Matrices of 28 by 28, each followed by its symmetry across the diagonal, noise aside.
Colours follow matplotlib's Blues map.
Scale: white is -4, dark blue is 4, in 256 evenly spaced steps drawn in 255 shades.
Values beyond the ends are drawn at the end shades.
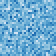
symmetric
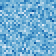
neither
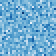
neither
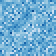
symmetric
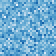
symmetric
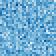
neither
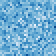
symmetric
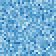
symmetric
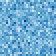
neither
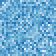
symmetric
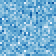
neither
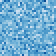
neither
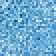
symmetric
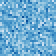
neither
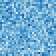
neither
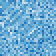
symmetric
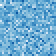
neither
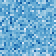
neither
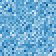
symmetric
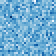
neither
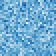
neither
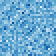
symmetric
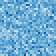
neither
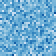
symmetric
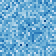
symmetric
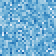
neither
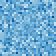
symmetric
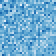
symmetric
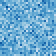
symmetric
